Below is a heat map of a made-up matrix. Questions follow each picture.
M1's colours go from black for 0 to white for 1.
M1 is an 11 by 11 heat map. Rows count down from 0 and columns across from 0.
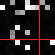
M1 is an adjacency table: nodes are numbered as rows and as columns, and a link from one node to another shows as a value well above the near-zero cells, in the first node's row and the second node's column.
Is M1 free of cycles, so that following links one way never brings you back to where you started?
yes
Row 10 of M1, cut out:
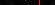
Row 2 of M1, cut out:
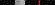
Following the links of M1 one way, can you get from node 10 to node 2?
no
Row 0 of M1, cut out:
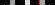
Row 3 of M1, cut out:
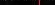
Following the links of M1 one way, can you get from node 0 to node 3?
yes
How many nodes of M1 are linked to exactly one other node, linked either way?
2
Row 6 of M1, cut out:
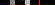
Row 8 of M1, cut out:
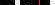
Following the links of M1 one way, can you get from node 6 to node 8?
no
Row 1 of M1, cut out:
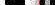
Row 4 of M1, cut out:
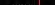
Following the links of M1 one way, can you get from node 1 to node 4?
yes
